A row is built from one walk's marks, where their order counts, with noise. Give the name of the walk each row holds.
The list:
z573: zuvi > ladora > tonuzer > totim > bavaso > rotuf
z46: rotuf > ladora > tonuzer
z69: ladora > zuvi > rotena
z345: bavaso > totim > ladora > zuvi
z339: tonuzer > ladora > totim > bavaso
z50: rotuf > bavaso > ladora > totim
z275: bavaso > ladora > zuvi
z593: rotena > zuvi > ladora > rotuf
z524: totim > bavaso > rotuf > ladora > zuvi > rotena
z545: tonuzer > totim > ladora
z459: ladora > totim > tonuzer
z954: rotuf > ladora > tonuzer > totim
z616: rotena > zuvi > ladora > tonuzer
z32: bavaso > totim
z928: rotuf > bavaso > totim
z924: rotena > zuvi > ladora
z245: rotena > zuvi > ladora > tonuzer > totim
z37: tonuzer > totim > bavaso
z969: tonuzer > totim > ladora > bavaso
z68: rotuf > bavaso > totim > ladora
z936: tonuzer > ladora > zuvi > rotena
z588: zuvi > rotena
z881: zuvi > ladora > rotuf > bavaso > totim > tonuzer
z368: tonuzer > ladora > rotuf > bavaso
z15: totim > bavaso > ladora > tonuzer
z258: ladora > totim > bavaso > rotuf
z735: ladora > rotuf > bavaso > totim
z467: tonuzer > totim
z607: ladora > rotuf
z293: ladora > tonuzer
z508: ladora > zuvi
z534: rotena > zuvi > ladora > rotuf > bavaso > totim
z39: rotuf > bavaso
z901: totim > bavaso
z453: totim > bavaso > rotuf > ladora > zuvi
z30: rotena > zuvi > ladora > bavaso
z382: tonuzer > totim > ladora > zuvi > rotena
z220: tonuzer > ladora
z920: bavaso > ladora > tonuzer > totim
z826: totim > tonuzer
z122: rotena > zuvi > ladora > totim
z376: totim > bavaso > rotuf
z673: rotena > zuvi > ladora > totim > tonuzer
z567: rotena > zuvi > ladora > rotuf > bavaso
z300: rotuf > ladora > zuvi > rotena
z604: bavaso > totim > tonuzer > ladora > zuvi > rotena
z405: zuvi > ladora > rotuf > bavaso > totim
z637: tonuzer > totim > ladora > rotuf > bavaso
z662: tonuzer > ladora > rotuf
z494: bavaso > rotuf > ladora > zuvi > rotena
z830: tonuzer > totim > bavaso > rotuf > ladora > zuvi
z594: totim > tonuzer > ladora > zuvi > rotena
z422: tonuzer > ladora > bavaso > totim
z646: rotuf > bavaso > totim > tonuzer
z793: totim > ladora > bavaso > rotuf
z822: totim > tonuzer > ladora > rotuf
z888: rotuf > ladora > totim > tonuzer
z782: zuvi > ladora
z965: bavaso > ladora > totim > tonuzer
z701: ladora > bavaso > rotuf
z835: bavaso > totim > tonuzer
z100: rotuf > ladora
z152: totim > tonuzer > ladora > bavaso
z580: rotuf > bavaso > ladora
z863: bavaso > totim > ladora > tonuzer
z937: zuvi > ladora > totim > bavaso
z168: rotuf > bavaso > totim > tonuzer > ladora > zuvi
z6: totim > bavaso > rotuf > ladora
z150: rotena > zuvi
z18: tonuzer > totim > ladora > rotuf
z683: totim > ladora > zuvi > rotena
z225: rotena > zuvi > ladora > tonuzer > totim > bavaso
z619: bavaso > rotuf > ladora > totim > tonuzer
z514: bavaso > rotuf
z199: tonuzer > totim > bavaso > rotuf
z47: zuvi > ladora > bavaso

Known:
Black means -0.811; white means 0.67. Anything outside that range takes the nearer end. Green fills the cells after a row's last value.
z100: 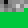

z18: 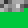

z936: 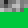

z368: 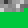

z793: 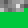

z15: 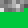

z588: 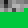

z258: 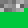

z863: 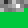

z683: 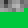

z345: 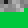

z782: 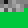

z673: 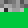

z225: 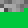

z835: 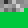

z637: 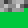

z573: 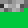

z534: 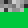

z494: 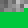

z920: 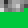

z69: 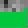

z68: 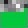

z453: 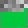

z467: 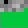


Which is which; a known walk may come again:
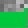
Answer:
z524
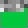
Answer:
z965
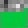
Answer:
z46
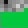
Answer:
z100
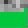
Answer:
z168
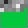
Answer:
z662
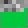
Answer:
z835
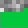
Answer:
z15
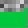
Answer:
z199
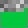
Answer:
z376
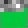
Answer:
z863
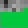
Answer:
z69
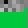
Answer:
z782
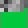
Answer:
z245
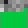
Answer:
z275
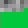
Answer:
z594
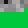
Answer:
z345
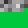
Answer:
z18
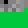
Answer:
z508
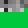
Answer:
z122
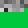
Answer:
z673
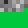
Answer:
z607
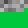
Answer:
z37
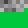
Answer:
z901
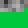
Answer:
z683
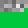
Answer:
z619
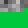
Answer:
z382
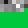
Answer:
z735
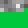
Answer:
z793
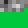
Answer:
z293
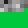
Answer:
z545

